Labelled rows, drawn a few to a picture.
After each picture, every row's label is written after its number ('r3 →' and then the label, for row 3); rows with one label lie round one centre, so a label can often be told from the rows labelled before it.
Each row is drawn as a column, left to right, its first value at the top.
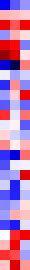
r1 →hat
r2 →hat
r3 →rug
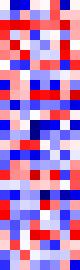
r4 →rug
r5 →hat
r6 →hat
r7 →rug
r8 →rug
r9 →rug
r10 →hat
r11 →rug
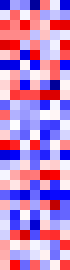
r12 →hat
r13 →hat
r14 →rug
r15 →hat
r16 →rug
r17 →rug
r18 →hat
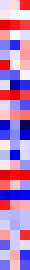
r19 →rug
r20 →rug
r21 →rug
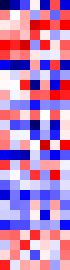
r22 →hat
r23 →hat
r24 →hat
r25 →rug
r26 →hat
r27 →rug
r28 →hat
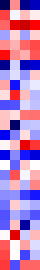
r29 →hat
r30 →rug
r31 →hat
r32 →hat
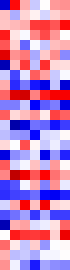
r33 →hat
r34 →rug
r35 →rug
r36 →rug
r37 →rug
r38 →rug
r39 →rug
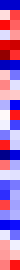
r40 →hat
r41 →hat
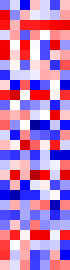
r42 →hat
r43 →rug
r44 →hat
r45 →rug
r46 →rug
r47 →hat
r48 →rug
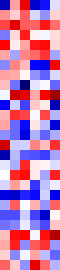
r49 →hat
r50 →rug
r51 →rug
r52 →hat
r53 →hat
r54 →rug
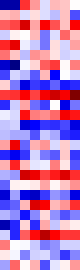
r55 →hat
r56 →hat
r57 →rug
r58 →rug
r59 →rug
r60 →rug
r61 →rug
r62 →rug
